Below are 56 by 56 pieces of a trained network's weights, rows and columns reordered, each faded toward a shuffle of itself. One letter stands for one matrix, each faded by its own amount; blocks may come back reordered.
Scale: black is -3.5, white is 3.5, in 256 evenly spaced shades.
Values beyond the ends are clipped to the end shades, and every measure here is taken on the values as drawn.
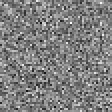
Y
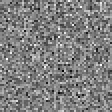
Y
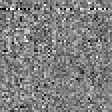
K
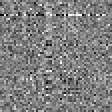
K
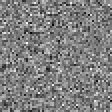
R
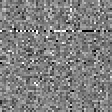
K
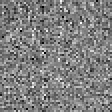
R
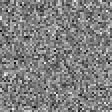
Y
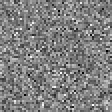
Y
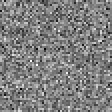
Y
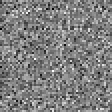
Y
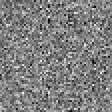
R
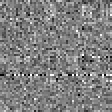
K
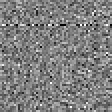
K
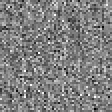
R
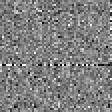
K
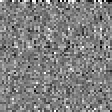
K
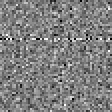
K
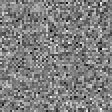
R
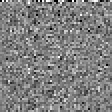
K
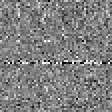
K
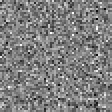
R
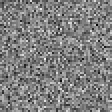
Y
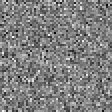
Y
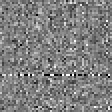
K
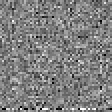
K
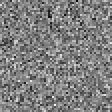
Y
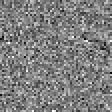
Y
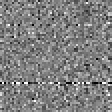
K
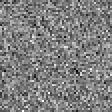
Y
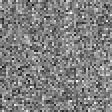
Y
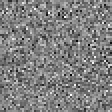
Y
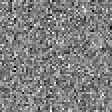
R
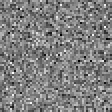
R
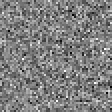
Y
